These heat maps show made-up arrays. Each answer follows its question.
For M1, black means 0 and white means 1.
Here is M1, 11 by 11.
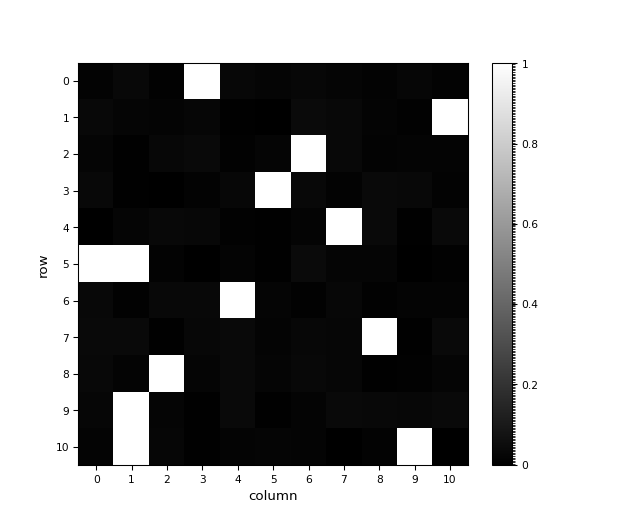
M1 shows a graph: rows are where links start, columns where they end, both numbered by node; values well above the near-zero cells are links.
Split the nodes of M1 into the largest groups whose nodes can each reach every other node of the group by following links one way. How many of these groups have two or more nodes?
3
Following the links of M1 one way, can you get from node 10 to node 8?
no
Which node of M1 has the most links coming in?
node 1
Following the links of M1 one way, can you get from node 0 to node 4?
no
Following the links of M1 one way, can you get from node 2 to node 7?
yes
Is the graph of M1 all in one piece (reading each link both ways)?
no
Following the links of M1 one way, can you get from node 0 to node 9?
yes
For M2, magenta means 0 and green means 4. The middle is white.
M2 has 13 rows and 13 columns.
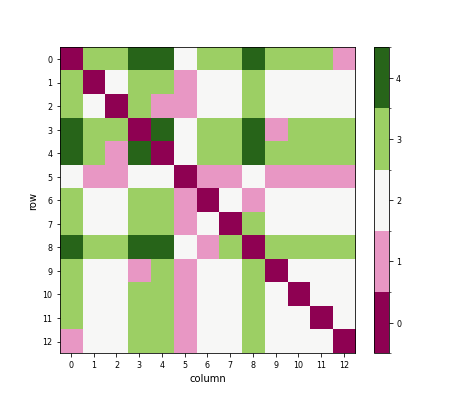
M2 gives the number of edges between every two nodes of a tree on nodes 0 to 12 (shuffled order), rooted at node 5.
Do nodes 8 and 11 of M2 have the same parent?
no
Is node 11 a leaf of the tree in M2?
yes
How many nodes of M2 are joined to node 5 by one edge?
8
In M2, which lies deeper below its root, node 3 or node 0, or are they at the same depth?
the same depth
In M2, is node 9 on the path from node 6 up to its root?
no
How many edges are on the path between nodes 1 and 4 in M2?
3
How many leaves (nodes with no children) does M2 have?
8
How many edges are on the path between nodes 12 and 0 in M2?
1
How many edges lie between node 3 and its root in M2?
2
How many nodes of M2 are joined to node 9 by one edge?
2
